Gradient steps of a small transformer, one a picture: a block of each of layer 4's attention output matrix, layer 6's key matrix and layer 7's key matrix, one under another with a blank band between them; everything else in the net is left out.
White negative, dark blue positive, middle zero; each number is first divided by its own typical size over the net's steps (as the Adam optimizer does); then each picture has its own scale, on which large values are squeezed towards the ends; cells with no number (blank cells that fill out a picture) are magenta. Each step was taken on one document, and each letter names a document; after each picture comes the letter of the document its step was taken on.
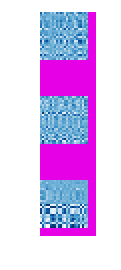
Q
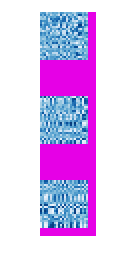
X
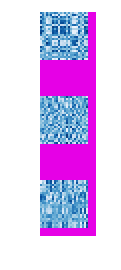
X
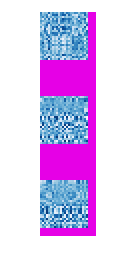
X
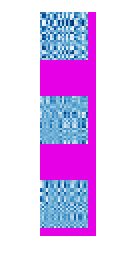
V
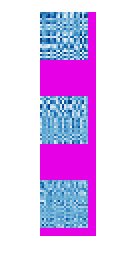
V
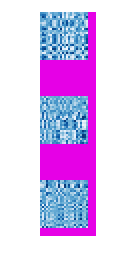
V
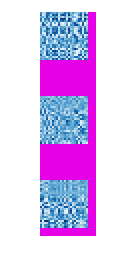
Q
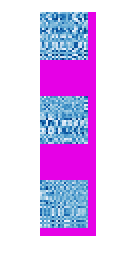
Q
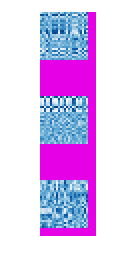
X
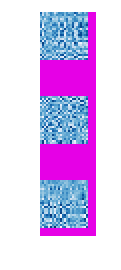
Q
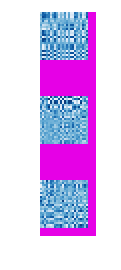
V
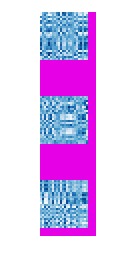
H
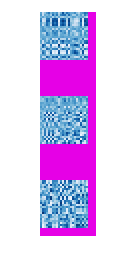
X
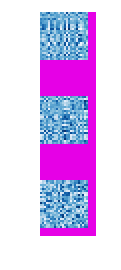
H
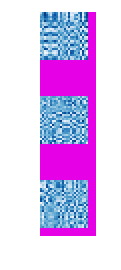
V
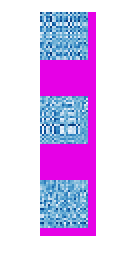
H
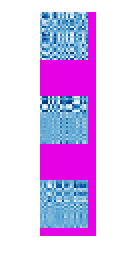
V
